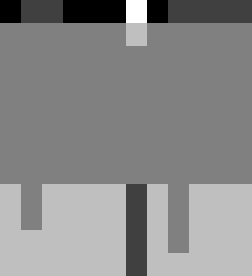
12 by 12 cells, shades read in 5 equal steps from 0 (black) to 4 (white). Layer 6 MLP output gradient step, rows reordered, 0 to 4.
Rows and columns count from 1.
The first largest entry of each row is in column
7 7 1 1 1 1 1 1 1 1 1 1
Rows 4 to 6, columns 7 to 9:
2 2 2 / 2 2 2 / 2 2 2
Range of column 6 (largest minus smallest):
3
